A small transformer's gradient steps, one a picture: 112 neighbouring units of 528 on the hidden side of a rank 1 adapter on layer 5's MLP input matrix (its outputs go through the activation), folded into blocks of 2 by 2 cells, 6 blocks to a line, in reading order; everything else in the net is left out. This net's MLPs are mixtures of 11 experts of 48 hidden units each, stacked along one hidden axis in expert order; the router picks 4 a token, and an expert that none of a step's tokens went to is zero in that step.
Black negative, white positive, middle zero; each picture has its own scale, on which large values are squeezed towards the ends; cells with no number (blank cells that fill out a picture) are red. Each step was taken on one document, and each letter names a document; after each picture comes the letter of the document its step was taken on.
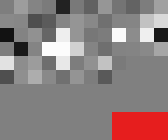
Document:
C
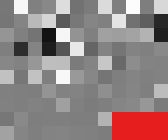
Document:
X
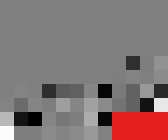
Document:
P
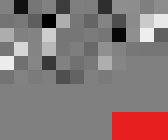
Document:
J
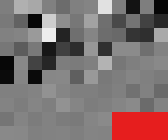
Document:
X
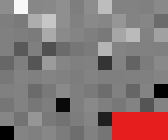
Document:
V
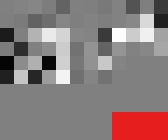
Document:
C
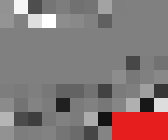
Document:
P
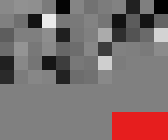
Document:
J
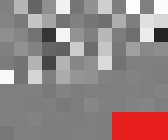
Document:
X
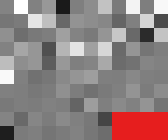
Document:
V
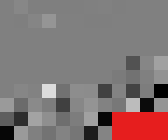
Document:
P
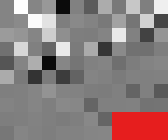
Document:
V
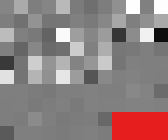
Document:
X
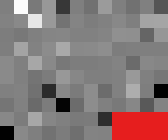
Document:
V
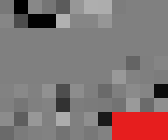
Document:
P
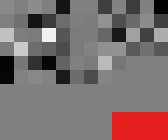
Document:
J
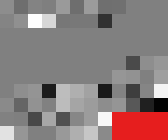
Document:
P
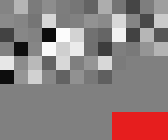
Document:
C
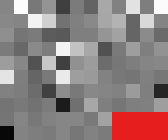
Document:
V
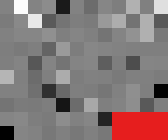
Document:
V
